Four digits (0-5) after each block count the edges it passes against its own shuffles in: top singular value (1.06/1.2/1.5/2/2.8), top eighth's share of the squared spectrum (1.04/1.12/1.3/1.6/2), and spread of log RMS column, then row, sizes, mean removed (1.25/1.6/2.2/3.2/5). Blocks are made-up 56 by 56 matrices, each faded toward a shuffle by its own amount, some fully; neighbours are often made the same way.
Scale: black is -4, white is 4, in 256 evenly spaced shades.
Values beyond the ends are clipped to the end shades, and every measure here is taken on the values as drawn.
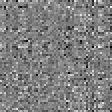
4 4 3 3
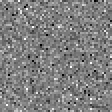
2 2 0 0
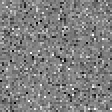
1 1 0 0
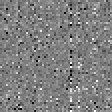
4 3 2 0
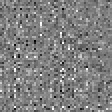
4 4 3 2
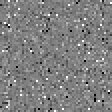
2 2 1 0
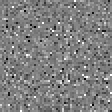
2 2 0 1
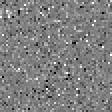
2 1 0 0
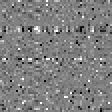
4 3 1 2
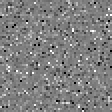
0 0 0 0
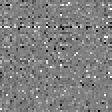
4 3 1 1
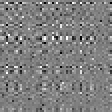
5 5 3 3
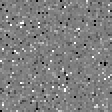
0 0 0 0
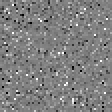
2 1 0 0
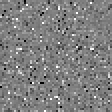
3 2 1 0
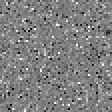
2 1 0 0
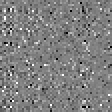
4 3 2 1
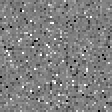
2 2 0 0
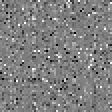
2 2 1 0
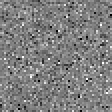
0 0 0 0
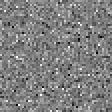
3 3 1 1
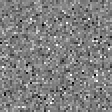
0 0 0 0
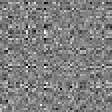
4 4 3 3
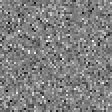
2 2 0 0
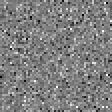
2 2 0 0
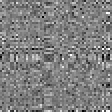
4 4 2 3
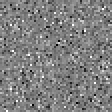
1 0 0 0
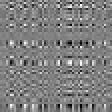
5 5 4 4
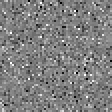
1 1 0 0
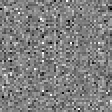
4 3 2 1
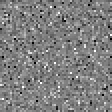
0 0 0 0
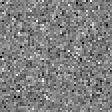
2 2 0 0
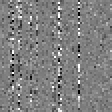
3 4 3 0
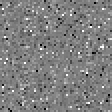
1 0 0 0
